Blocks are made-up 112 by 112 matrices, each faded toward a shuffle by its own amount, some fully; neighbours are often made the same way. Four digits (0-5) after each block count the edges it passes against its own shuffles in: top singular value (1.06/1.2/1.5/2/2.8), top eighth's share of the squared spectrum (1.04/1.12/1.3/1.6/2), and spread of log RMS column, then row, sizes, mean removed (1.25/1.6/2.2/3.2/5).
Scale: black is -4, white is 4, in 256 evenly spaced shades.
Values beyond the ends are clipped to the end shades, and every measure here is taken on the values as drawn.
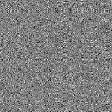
4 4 2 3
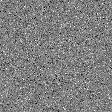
2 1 0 0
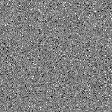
4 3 2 1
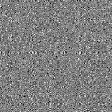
4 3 2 2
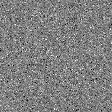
3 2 0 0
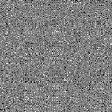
4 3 2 2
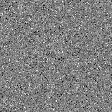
3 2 0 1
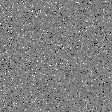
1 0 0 0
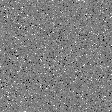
0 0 0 0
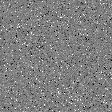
0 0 0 0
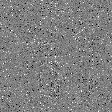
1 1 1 0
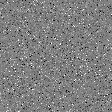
0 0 0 0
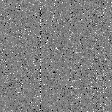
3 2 2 1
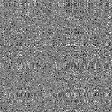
5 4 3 3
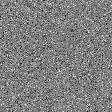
2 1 0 0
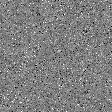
2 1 0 0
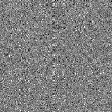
4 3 2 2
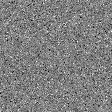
1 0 0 0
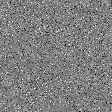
1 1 0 0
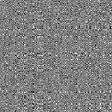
5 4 3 3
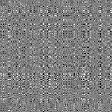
5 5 4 4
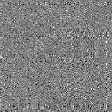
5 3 2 2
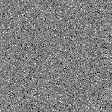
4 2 1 1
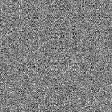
4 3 2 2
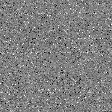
1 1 0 2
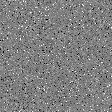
0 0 0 0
